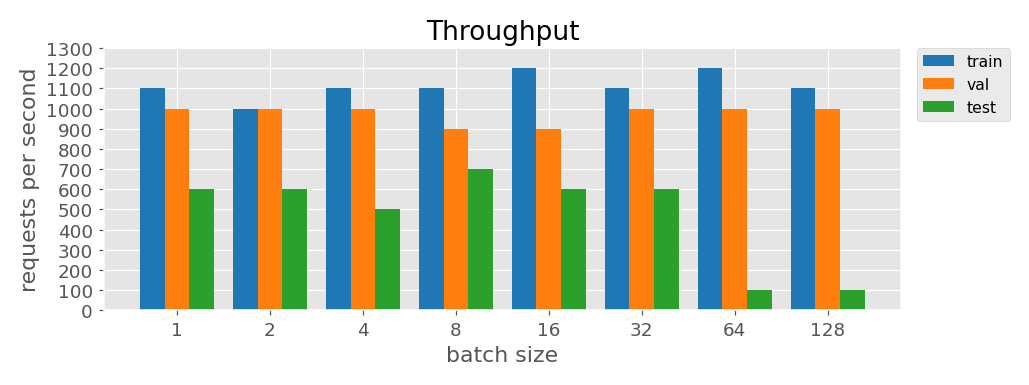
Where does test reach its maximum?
8
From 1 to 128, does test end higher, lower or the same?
lower
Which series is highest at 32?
train
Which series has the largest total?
train
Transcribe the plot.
Title: Throughput
x-axis: batch size, ticks 1 2 4 8 16 32 64 128
y-axis: requests per second, ticks 0 100 200 300 400 500 600 700 800 900 1000 1100 1200 1300
Legend: train, val, test
Values:
train: 1100 1000 1100 1100 1200 1100 1200 1100
val: 1000 1000 1000 900 900 1000 1000 1000
test: 600 600 500 700 600 600 100 100
